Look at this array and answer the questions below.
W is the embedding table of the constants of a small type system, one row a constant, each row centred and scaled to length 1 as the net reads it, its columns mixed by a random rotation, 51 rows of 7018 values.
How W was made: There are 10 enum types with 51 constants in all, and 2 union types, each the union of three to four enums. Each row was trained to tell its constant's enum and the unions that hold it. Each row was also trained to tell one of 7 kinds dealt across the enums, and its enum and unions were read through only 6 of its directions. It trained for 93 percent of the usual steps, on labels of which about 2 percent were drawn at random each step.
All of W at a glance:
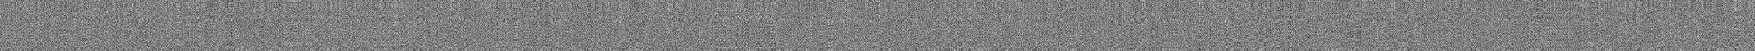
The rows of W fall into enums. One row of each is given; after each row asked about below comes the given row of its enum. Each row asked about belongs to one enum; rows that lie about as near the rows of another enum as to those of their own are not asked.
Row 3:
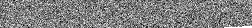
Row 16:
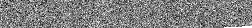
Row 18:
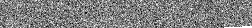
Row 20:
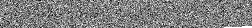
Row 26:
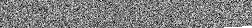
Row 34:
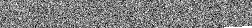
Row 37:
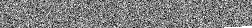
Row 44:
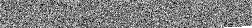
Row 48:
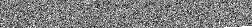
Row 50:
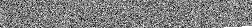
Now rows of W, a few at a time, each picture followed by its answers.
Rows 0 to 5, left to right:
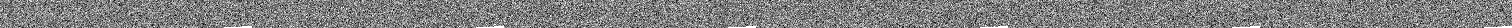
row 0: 16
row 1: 16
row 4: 16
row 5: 44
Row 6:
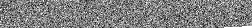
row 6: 16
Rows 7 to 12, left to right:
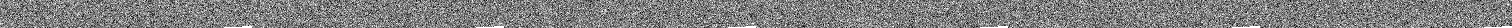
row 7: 26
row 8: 18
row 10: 18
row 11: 44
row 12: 20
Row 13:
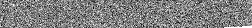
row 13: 3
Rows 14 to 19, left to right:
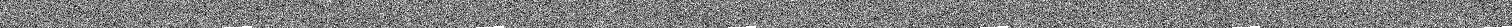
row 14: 20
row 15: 44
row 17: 16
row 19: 20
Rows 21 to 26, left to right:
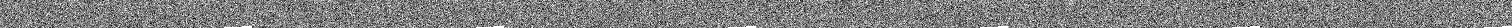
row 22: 37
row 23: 26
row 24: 16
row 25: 18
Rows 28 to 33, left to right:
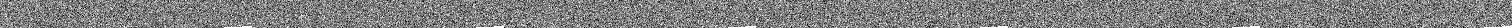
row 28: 18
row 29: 26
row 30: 44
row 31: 20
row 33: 44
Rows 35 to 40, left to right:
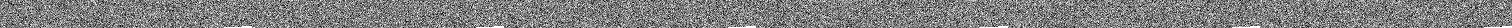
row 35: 50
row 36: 26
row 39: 18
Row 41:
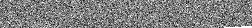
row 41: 44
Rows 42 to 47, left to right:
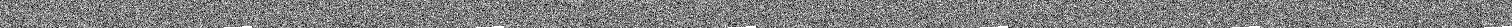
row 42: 37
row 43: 50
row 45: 37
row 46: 20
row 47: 18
